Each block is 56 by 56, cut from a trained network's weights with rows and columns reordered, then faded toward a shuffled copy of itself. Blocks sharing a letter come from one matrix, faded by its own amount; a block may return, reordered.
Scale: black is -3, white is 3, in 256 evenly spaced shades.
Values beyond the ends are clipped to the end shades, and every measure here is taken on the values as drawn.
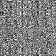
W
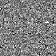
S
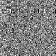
W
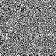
S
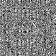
W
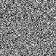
S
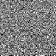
S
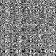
W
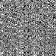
W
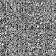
W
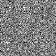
S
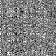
W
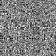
W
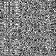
W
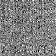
W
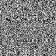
S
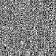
S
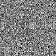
S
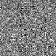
S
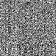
W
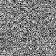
S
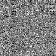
W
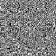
S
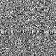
W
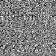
S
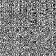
W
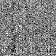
W
